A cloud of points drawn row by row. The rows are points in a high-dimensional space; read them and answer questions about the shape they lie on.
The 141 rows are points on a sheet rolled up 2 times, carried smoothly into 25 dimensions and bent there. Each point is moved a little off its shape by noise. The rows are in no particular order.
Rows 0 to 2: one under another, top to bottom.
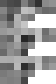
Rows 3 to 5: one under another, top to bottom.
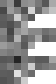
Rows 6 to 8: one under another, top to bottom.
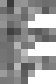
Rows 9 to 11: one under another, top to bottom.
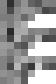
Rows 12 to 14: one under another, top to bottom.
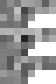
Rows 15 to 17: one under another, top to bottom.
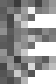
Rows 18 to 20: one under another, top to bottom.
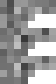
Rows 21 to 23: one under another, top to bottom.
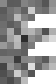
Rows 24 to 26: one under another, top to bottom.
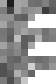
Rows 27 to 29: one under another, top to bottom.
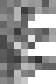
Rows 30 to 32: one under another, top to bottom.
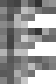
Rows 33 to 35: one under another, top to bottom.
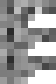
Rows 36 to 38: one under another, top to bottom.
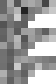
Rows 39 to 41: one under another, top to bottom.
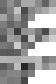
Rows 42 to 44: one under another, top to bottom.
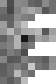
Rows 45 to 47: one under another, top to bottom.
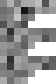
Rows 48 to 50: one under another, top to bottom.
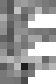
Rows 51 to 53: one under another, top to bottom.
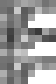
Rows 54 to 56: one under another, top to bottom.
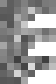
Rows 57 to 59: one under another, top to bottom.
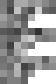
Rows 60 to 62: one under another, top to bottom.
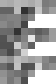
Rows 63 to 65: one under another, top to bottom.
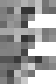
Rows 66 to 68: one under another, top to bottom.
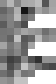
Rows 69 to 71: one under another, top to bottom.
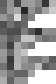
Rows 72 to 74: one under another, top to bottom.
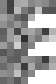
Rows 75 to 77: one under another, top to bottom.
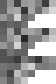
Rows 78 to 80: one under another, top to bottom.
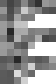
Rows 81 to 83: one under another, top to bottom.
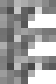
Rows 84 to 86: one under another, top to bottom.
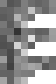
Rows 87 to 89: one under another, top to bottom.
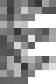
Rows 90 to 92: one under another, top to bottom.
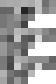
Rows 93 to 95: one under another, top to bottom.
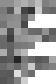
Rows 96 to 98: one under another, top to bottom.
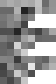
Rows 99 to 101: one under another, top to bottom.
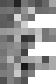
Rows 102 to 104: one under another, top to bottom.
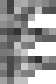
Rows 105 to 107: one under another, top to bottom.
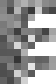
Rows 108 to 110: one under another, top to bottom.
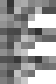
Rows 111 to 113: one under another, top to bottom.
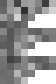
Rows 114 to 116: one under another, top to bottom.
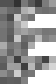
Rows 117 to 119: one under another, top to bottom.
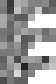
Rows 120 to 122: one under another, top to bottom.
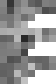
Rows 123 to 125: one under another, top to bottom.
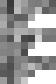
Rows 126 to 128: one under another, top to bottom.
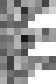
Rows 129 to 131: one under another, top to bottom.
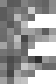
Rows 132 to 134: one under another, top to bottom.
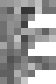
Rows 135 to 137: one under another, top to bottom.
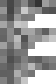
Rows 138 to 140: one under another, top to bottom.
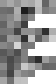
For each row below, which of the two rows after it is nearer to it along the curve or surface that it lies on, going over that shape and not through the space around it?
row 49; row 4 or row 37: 4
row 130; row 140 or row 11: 11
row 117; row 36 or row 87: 36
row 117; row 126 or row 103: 126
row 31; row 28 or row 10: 28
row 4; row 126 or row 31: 126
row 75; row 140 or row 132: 132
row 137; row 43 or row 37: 37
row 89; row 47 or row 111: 111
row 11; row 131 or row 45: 45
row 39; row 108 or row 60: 108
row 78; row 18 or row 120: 120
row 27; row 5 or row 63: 63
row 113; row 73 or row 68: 73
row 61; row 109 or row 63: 109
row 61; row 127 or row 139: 139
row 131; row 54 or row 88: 88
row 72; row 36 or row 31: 36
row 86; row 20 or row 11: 11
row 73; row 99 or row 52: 99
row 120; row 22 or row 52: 22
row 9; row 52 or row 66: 66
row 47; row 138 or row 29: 138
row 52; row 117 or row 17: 17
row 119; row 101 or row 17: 101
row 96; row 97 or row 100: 100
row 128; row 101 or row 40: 101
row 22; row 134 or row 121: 121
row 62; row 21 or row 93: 93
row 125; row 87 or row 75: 75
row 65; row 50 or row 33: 50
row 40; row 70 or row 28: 28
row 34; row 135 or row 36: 36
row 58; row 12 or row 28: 28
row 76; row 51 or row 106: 106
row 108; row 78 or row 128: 128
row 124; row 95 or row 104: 95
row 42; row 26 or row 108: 26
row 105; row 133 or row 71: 71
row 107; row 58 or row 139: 58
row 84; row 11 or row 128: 128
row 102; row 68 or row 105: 105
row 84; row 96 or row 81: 81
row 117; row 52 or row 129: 129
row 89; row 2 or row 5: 2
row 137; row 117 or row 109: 117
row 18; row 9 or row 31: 9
